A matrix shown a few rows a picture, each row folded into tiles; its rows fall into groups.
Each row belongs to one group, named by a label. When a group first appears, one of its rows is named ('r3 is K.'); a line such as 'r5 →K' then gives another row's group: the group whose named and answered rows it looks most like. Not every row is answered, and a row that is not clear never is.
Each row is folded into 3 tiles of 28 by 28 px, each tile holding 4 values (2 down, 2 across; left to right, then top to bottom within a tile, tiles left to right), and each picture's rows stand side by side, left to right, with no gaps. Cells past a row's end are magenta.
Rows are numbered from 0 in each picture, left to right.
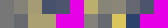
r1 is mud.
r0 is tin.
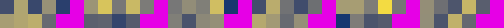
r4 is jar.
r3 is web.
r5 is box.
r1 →jar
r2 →box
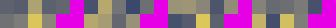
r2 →mud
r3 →box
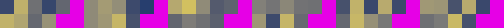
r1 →mud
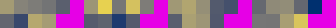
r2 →mud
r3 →tin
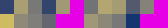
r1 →mud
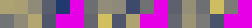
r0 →mud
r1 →web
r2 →jar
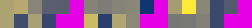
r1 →box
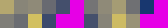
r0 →mud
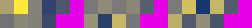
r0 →mud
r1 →box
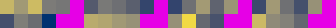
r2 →web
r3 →web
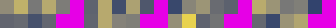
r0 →jar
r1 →jar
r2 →web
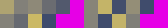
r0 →mud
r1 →box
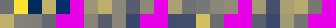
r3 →box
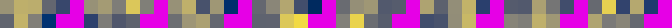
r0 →mud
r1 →jar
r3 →tin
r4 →web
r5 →box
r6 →tin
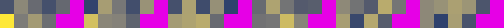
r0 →web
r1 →web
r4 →box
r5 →box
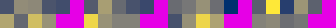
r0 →tin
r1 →web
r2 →tin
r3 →jar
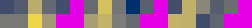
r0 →tin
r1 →web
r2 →web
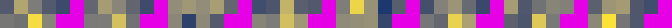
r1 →tin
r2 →box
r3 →tin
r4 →mud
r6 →box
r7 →web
